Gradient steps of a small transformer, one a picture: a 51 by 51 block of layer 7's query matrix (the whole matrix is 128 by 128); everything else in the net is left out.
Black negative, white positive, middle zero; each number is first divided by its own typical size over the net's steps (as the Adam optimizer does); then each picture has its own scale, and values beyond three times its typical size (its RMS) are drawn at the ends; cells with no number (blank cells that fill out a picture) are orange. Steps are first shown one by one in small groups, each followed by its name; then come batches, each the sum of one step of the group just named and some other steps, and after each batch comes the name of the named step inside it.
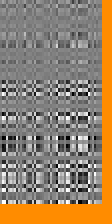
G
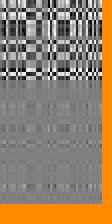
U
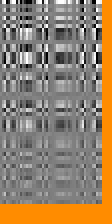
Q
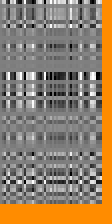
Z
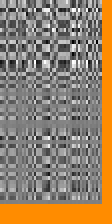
U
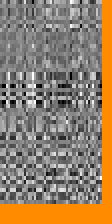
Z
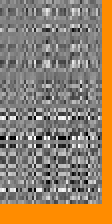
G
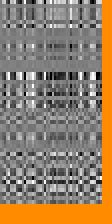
Z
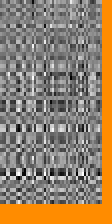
Z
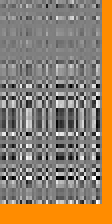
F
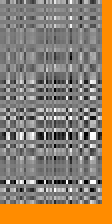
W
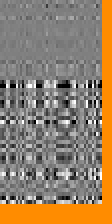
F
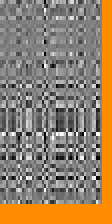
F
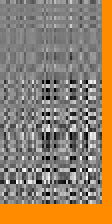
W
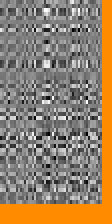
W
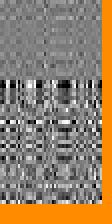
F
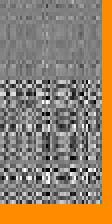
F
